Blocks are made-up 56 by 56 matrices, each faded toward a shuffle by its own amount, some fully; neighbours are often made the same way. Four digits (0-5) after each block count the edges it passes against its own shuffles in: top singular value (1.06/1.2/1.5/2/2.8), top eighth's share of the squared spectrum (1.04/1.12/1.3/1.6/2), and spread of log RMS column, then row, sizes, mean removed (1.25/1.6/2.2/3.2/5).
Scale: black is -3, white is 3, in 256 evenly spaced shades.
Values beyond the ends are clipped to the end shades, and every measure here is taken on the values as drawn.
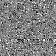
3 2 0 1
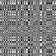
5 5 4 4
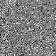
2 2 1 0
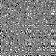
4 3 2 2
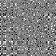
4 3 2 2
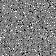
0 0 0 0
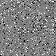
3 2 0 0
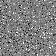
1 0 0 0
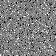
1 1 0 0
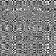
5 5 3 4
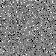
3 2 1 0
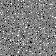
2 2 0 1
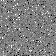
0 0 0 0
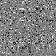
3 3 0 2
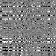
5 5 2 4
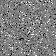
1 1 0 0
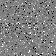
2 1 0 1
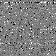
3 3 0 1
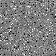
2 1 0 0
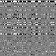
5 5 1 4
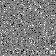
3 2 0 1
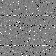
3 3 0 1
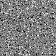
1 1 0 1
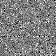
0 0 0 1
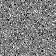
0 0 0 0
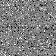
3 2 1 1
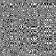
4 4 2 3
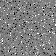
0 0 0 0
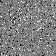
0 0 0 0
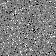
0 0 0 0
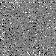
2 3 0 1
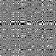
4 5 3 3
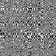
4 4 2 3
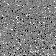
2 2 0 1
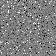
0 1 0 0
